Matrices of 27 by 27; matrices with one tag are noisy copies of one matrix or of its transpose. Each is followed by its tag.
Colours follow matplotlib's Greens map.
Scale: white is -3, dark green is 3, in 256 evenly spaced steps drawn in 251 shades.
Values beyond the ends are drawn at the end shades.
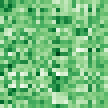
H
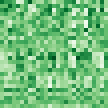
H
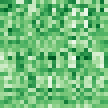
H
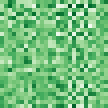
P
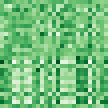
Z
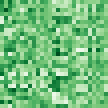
H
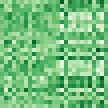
Z
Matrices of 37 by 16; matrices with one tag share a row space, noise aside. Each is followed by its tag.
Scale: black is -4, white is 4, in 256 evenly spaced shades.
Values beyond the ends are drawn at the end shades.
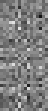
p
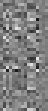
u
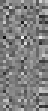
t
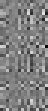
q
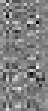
u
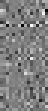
q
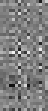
p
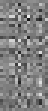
p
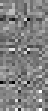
p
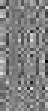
q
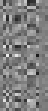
u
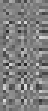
t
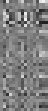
t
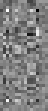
u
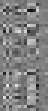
u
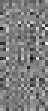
q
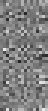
t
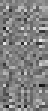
t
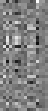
u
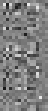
u
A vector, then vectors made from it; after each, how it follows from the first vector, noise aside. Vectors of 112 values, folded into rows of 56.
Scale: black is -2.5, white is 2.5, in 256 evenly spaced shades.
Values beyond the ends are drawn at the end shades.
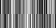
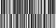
sign-scrambled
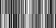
reversed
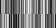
reversed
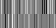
partly zeroed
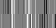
partly zeroed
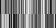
reversed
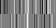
partly zeroed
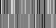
partly zeroed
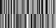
sign-scrambled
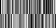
sign-scrambled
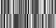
sign-scrambled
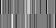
partly zeroed
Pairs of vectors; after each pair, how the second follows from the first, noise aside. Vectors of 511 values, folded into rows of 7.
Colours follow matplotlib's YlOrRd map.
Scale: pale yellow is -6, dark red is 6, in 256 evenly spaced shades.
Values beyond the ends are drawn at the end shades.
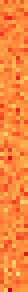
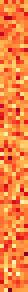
scaled up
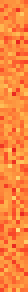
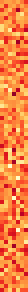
scaled up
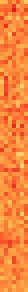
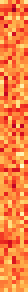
scaled up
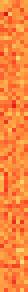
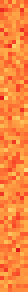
shuffled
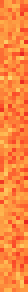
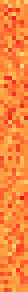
shuffled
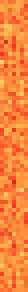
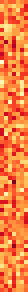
scaled up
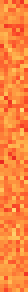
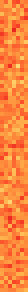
shuffled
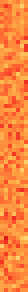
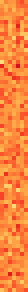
shuffled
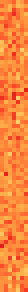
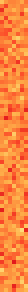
shuffled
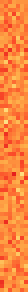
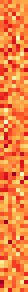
scaled up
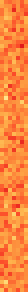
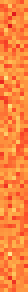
shuffled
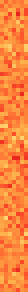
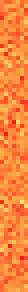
shuffled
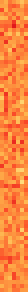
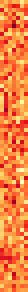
scaled up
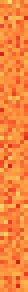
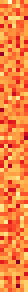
scaled up
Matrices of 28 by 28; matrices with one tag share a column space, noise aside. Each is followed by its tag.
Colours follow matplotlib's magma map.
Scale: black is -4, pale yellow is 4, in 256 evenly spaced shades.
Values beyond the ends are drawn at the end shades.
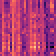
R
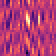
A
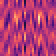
A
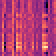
R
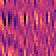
A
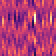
A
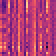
R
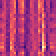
R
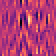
A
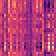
R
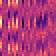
A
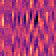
A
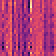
R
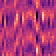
A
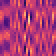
A
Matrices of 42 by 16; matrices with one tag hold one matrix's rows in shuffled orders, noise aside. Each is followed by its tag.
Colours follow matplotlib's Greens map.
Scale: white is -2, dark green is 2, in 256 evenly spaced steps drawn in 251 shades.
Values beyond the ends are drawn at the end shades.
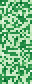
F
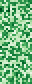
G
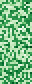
G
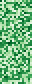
F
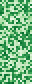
G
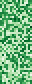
F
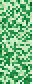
G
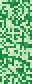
F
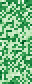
F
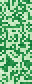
F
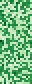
G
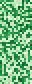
F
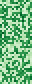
F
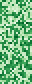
F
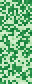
G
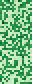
F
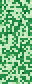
F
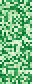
F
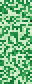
G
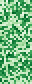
G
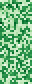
G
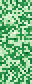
F
